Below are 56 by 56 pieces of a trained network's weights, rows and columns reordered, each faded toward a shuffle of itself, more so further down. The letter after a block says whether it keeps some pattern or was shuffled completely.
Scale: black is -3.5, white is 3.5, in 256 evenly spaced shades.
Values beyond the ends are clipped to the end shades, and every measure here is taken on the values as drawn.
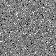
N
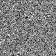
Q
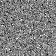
N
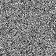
N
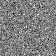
N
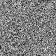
N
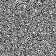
N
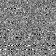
Q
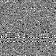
Q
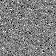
N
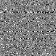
Q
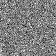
N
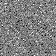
N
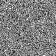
N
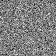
N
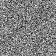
N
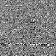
Q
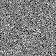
N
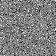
N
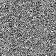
N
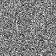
Q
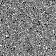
N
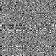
Q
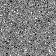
N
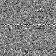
Q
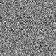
Q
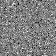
N
